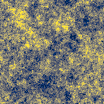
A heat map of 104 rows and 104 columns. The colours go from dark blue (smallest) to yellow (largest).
Histogram: bell-shaped. Grain: blotchy. Ninth with the lowest average: bottom middle. Average level on the scale: 50%. Ninth with the highest average: top left.
